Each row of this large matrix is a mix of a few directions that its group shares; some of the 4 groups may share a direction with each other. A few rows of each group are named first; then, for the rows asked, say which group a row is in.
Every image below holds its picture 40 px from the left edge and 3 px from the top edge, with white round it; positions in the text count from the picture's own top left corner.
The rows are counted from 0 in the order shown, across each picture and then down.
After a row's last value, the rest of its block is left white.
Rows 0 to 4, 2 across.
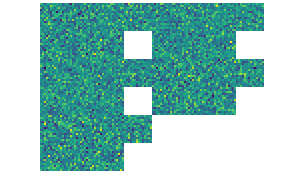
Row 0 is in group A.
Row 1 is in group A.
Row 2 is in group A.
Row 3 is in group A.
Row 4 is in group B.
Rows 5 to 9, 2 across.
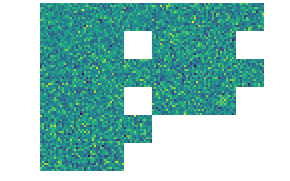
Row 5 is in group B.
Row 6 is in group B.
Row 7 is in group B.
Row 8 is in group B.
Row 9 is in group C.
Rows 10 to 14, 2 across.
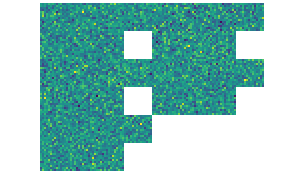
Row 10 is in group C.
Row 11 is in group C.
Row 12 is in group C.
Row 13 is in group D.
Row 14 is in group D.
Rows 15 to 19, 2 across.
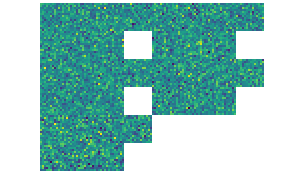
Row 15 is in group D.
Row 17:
A
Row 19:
B
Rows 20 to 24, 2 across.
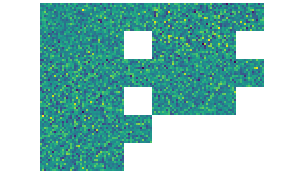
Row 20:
B
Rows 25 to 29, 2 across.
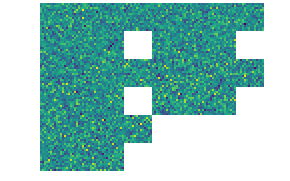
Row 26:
D
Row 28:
A
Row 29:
D
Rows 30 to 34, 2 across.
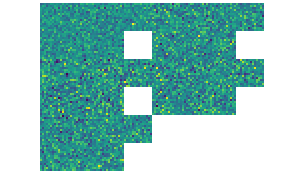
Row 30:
D
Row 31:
B
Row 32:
B
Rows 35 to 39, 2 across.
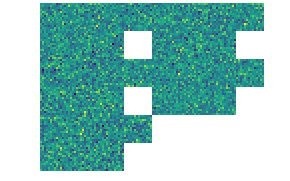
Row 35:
D
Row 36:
D
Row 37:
C
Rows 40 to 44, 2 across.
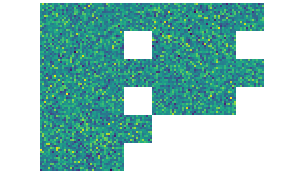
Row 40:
A
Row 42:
A
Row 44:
C
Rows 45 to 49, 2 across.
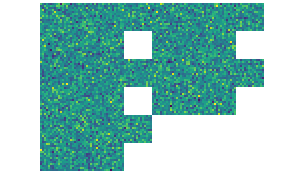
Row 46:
A
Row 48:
B
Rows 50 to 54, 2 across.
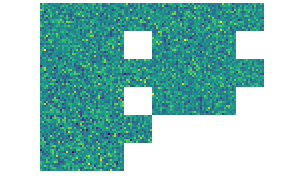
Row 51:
C
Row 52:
B
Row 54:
C
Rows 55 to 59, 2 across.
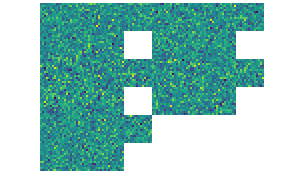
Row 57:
A
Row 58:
B
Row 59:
D
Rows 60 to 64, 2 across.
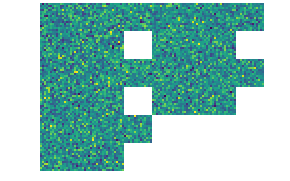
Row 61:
B
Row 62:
C
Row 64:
C
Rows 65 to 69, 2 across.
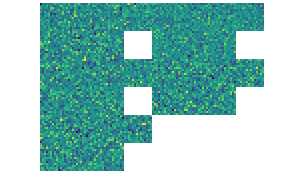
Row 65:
C
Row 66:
D
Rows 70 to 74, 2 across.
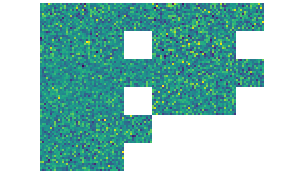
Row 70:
C
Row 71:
B
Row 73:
A
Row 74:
D
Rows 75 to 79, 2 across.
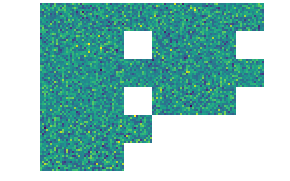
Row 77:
D
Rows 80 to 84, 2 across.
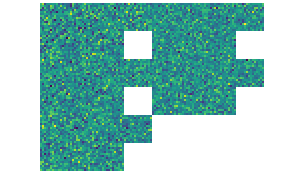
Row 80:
A
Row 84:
C
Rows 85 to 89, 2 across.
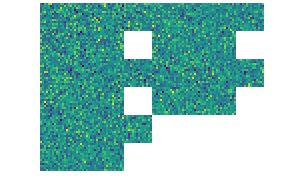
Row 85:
A
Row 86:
A
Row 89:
A
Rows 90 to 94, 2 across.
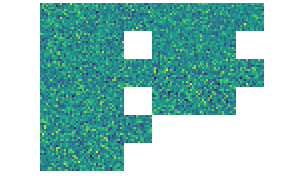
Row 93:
C
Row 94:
C
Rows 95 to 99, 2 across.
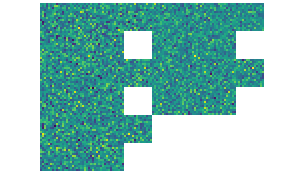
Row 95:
C
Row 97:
A
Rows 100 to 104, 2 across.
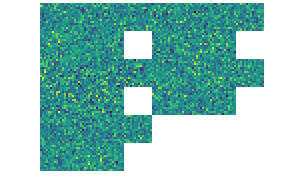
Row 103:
C
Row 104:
C
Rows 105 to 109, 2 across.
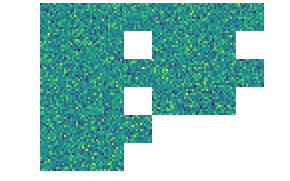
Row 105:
C
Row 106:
A
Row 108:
C
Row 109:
D
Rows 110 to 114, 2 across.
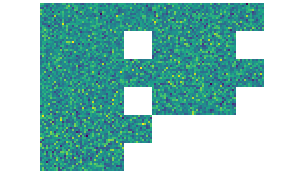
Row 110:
D
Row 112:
D
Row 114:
A
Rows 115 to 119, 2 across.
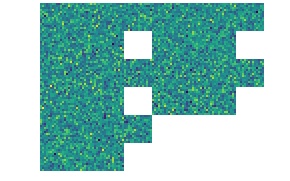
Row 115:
D
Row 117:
A
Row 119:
B
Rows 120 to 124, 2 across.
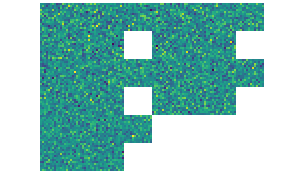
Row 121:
A
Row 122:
C
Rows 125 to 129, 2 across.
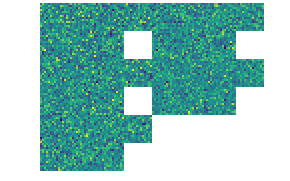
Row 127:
D
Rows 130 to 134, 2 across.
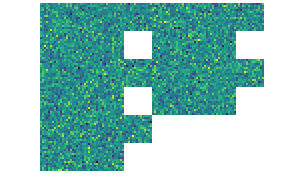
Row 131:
B
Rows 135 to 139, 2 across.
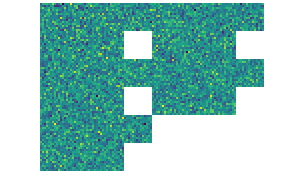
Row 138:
B
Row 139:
A
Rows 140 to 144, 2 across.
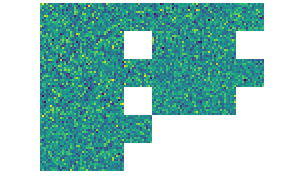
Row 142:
B
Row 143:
D
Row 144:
A
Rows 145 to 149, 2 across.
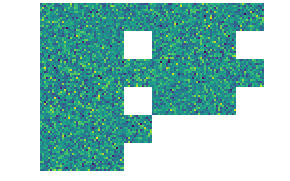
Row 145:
B
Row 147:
A
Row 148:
B
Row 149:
D
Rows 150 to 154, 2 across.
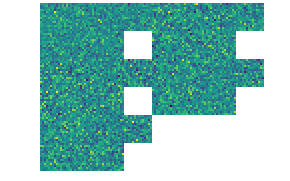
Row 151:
C
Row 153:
B
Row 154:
B
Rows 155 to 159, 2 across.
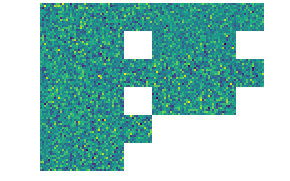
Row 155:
B
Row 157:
B
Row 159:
D
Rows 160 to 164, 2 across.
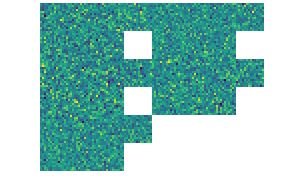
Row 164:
B
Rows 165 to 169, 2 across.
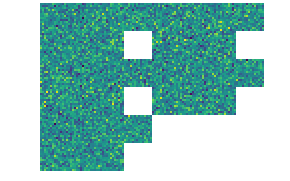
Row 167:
A
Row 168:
C
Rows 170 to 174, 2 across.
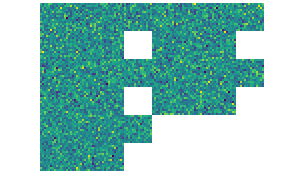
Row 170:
A
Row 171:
D
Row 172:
C
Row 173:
D
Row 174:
D
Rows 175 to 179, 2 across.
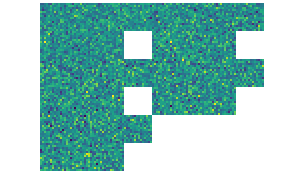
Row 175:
C
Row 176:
B
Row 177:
B
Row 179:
C
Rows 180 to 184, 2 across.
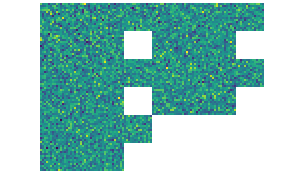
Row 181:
B
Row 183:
B
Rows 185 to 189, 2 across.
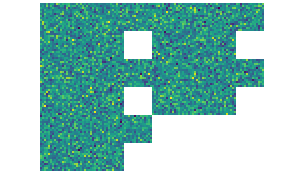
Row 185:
C
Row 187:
A
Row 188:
B
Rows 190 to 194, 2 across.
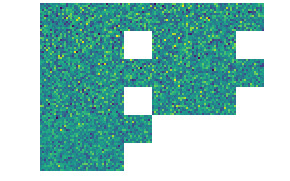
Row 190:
A
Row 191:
A
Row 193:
D
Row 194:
B
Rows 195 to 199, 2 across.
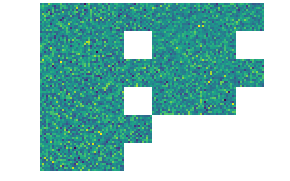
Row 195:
C
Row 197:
A
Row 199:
A
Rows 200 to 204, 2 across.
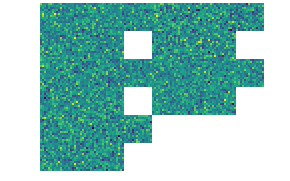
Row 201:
C
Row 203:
D
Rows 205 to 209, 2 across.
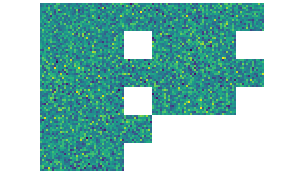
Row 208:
C
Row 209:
B
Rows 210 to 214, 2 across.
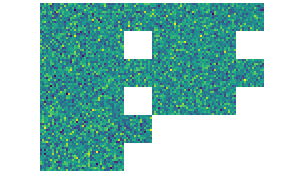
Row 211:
D
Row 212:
A
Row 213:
D
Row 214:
C
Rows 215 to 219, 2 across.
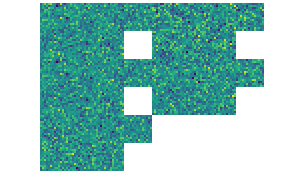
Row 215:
B
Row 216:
B
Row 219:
D
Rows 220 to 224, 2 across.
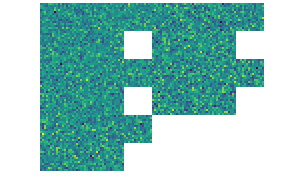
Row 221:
C
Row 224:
C
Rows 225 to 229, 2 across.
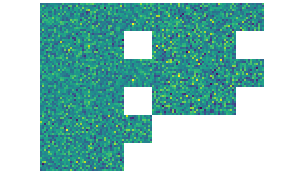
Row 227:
D
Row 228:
B
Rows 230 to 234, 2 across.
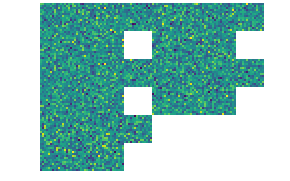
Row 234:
C
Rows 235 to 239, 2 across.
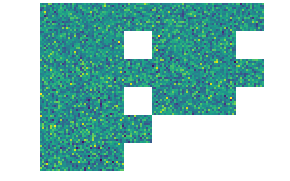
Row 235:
B
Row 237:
C
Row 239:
C
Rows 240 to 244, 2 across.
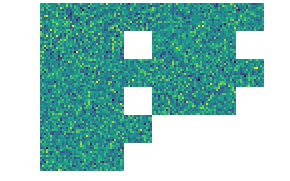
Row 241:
B
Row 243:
A
